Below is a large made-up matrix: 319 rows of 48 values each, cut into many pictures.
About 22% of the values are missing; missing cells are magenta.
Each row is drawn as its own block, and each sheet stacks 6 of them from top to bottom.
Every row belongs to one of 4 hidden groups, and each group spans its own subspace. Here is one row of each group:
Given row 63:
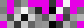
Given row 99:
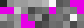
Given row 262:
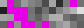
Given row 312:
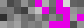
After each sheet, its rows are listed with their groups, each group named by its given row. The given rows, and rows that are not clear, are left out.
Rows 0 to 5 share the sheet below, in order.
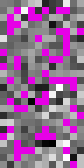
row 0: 63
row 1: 262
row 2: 312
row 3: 63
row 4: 262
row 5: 99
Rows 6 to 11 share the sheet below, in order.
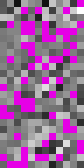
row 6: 262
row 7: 63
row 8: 63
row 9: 63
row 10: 99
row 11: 63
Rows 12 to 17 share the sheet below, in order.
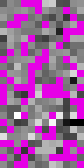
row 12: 99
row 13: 262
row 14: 99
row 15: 63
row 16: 262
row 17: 63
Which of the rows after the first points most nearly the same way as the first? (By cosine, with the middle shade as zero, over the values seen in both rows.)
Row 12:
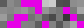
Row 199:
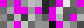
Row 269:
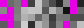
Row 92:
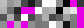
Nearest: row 92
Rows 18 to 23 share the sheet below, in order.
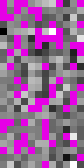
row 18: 99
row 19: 99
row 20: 312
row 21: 63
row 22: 99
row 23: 99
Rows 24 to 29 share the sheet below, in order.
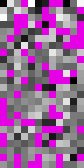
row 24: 312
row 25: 63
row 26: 99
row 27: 99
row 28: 63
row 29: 99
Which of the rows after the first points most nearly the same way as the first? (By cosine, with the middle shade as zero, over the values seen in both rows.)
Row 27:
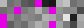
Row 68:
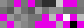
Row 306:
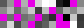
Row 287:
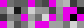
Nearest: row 68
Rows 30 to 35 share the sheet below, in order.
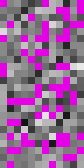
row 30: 63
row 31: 262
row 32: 262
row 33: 262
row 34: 63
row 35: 99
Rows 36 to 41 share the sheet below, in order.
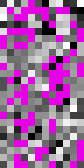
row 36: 312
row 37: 99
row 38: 63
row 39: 99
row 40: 262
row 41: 63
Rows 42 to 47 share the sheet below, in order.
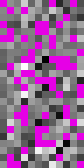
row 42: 312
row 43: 262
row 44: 63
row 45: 63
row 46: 262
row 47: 63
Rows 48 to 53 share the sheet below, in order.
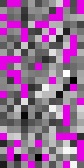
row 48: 312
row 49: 63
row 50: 99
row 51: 63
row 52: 312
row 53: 262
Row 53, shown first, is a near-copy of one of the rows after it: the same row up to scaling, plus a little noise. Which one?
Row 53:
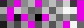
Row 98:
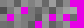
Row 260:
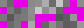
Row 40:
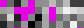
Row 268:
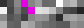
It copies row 40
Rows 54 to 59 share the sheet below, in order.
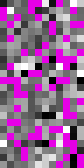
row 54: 262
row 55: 262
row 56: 63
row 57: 312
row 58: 99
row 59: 99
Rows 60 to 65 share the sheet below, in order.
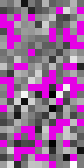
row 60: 312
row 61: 99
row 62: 262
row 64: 262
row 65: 99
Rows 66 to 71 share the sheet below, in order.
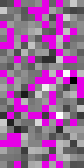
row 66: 262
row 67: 63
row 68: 99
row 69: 63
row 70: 262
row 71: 312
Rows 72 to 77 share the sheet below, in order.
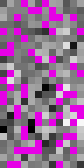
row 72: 312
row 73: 99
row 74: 262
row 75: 63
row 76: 312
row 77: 63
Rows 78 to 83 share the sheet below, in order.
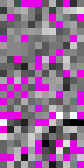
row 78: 262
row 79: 99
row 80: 312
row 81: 63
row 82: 262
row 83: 63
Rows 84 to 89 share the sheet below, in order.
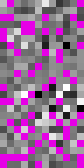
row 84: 63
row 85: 262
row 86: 99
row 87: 63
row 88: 63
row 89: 312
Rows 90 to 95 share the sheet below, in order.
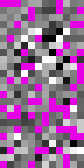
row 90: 63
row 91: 63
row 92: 63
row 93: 99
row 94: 312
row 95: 262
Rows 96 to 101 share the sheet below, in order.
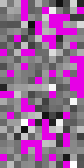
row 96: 312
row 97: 63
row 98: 262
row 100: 63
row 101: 99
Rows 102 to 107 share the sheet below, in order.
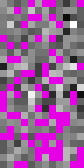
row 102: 99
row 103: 63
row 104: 262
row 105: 312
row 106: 312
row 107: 262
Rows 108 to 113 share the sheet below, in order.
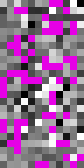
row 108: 312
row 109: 63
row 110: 63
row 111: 63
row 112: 63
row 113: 99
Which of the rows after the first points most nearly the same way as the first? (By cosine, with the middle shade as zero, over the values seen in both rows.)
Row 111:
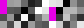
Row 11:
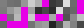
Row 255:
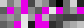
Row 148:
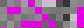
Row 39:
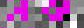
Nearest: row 148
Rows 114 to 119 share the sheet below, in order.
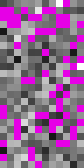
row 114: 262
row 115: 99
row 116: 262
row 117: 63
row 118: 63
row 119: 262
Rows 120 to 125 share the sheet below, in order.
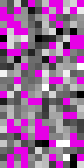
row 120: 312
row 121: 262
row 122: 262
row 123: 262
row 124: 312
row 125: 99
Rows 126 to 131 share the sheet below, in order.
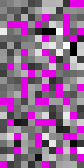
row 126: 63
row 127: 99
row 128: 312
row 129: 63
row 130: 312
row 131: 262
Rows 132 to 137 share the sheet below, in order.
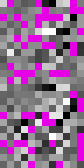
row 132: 99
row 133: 99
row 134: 63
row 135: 99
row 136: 63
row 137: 63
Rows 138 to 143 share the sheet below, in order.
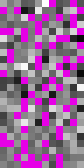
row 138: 63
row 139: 262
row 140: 312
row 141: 312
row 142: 63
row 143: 312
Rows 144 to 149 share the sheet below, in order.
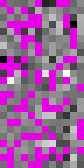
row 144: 99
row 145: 312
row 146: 262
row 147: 99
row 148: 99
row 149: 99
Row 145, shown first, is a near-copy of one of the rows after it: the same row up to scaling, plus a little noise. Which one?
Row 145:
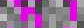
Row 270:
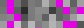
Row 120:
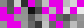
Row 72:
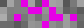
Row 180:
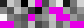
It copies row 180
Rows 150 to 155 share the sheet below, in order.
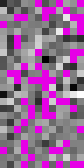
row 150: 262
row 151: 262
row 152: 63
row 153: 262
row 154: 262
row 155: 99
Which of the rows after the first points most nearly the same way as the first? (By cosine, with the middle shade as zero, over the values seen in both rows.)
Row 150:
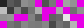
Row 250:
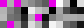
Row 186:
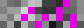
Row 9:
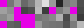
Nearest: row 250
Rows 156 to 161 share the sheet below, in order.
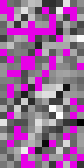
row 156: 63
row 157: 262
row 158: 312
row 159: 63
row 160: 262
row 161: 63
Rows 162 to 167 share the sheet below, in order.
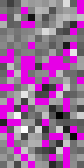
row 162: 312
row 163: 99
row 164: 262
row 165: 63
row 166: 262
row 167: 63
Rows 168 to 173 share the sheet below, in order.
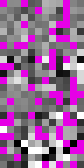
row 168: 63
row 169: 312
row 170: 312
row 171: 99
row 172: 312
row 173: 312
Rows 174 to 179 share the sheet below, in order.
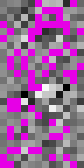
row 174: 63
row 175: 63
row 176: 99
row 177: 63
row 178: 63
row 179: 63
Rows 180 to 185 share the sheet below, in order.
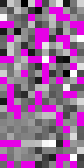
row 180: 312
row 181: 262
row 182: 99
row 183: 312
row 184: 99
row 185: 99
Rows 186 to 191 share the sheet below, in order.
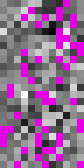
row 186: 63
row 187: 99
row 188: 312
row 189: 312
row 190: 63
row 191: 63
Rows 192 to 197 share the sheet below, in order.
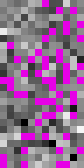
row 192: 63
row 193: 262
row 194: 312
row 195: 99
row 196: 312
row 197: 99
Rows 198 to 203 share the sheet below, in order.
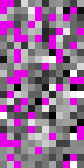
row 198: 312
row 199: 63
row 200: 99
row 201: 262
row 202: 99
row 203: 99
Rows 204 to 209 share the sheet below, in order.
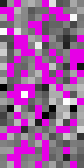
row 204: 99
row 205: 262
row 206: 262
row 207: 99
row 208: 63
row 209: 99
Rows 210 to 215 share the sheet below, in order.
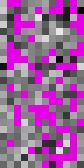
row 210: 262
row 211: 262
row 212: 262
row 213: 262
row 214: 312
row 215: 63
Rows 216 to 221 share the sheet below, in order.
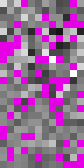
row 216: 262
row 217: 312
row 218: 99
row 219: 63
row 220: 262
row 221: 99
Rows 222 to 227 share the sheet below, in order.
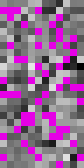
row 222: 63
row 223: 99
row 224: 312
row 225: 312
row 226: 262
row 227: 99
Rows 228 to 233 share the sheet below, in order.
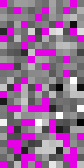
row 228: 99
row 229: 312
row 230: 99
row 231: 312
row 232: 262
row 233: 63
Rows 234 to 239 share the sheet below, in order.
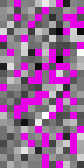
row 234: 99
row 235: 312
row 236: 262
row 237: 63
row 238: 63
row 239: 63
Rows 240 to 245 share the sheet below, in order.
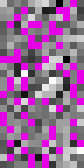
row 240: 63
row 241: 262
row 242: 63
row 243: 63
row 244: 262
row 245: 262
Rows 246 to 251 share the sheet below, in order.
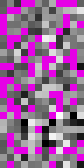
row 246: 262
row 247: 63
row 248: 262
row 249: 63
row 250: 312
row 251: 63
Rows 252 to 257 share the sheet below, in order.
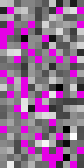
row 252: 262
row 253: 312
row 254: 312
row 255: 312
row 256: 99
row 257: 99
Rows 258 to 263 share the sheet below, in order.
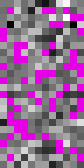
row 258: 99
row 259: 63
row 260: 262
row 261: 262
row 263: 63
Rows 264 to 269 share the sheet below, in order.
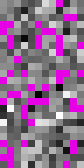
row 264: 63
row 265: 63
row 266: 312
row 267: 262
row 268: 262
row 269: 312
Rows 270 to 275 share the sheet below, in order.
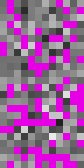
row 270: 312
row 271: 63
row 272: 312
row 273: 312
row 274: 63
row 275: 312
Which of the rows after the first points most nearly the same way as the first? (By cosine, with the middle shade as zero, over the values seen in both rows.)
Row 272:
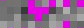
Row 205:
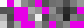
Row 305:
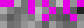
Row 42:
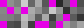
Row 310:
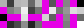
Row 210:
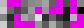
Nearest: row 305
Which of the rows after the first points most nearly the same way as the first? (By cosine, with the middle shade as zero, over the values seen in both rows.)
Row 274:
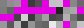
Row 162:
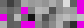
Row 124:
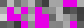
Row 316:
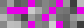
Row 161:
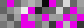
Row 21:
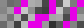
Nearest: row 162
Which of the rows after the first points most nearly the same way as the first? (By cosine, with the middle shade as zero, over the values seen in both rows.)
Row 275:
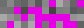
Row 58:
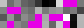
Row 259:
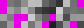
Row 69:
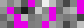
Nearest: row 58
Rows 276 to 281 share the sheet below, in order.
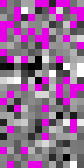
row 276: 63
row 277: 262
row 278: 312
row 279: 262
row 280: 262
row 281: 99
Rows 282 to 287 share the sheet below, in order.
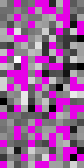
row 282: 99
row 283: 262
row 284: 262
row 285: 312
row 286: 99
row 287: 99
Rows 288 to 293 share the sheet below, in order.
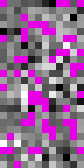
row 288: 99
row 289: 262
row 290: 63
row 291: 312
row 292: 312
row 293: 262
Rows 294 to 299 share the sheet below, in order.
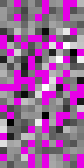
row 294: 312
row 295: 99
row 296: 312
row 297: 63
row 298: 262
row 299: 262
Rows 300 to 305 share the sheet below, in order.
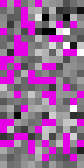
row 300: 262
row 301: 99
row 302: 63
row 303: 99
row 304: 262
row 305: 262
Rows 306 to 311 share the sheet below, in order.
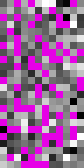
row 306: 99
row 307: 262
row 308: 312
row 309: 99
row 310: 312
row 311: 262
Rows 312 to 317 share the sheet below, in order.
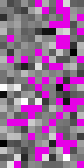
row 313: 99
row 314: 63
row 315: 262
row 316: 312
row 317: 262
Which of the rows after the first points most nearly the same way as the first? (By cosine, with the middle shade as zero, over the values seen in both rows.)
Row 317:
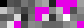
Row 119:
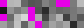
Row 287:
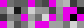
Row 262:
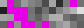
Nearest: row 287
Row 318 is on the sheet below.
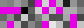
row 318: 63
